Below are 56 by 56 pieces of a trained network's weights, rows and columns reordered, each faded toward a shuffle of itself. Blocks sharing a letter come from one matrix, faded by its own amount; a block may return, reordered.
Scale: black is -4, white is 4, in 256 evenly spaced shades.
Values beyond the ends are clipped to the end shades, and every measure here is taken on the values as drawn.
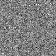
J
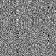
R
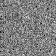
J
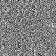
R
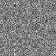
R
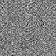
R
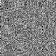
R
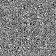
J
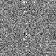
R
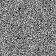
J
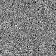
J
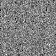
J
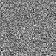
R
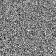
J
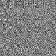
R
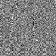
R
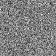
J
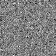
J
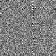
R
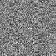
R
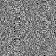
R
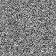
J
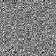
R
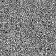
J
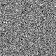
J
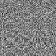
R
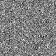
J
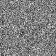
J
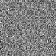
R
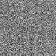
R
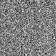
J
